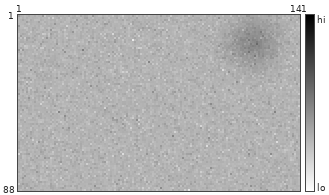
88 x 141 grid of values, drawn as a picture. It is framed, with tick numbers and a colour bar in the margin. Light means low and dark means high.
On average the colour sits 30% of the way up the scale. No row or column stands out. Neither half mirrors the other. One bump rises in the top right. The ninth with the highest average is the top right. There are no regular stripes.
